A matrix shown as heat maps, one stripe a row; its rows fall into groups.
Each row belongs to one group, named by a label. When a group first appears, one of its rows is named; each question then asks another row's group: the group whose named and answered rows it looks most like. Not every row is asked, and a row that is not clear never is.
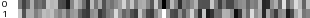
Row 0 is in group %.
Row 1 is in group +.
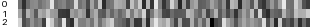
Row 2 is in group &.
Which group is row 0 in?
%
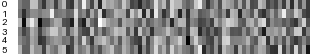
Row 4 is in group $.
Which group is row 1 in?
%
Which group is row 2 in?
$
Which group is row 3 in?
%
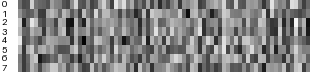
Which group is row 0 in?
%
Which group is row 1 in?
&
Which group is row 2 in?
$
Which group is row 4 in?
&
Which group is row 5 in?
+
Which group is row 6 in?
$
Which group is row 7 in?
%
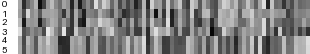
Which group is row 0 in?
&
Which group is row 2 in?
&
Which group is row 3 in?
&
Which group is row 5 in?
+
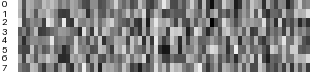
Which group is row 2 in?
&
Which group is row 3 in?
$
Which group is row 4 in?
%
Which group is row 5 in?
%
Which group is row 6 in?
+
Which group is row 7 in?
$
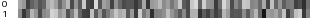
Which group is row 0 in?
&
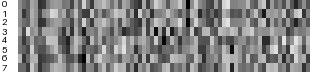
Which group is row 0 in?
$
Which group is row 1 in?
%
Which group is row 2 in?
$
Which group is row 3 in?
&
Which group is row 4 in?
%
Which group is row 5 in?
%
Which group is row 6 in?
$
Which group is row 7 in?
%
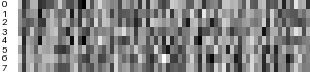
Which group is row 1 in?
&
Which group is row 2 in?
&
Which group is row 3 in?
%
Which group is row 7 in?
+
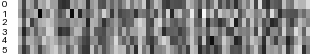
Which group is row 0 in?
+
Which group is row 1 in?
&
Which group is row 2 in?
+
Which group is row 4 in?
+
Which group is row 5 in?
%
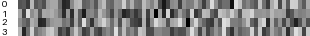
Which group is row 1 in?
&
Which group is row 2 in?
$
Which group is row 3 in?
+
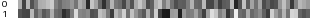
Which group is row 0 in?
+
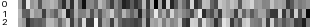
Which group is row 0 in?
&
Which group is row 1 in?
$
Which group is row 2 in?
&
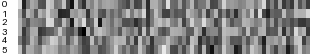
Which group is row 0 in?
&
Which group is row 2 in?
&
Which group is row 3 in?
$
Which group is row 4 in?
%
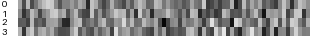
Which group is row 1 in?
%
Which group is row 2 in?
%
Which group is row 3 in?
+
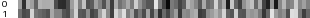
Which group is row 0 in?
+
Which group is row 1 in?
%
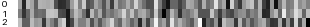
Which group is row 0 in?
+
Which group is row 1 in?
%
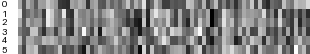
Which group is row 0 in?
+
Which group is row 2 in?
&
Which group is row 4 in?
+
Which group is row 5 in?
$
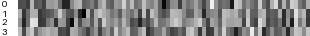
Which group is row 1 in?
$
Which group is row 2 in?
$
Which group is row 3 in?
+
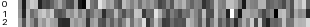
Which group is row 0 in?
$
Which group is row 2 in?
+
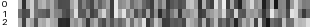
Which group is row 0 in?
+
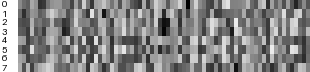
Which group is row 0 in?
$
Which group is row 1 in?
%
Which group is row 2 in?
%
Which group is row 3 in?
%
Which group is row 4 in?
&
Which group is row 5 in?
%
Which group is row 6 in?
&
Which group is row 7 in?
+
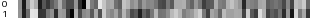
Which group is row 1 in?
$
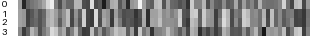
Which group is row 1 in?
&
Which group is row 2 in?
&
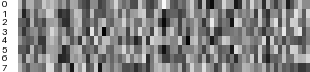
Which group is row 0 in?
+
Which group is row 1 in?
+
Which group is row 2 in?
%
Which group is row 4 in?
&
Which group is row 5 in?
%
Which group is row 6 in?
+
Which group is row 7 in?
&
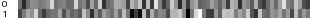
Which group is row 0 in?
%
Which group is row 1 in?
$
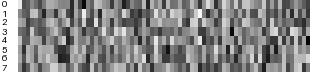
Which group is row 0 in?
&
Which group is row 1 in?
$
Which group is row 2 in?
&
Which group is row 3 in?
%
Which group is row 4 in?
$
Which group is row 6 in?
+
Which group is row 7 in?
%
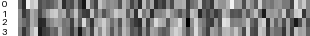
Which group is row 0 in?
$
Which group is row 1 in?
%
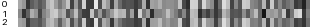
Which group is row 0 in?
&
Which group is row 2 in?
&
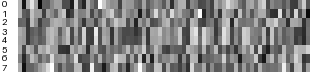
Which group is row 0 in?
$
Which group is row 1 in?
$
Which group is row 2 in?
%
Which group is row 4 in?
&
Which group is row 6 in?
%
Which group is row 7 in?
+
